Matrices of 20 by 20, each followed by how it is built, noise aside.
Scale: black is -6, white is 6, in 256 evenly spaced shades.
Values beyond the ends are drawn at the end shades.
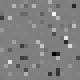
sparse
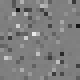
sparse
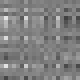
low rank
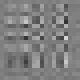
low rank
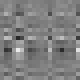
low rank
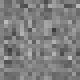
low rank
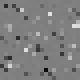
sparse
